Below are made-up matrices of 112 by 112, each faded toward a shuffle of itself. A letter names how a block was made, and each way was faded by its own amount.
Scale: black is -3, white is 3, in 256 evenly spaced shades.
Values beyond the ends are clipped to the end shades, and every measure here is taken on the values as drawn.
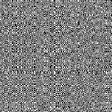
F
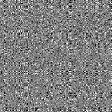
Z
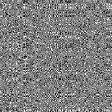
Z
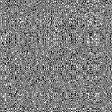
Z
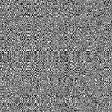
Z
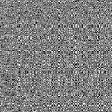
F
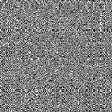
Z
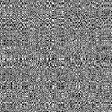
F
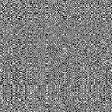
F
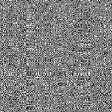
Z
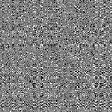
Z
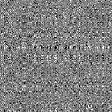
Z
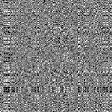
F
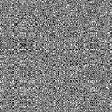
Z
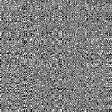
Z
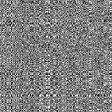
F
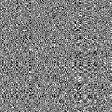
Z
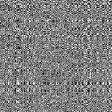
F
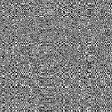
F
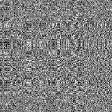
Z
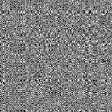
F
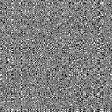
Z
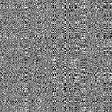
F
